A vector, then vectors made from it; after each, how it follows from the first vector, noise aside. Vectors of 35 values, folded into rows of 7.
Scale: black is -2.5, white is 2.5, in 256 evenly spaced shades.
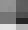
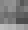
shrunk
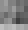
shrunk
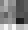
copied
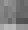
shrunk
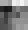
reversed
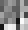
sign-scrambled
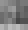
shrunk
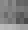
shrunk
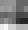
copied
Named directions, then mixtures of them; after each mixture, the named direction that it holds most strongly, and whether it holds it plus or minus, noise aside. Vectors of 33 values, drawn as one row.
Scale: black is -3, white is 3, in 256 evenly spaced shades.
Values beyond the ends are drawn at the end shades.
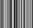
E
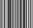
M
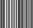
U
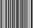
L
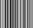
U, minus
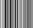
U, minus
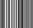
U, plus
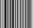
U, minus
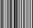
E, plus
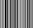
U, minus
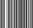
U, plus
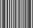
L, minus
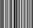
E, plus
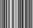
E, minus
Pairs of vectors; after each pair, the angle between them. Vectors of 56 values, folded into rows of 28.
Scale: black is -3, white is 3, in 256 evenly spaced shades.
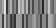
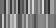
nearly opposite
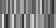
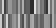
orthogonal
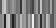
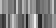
orthogonal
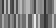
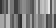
orthogonal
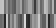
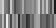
partly aligned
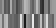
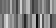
partly aligned
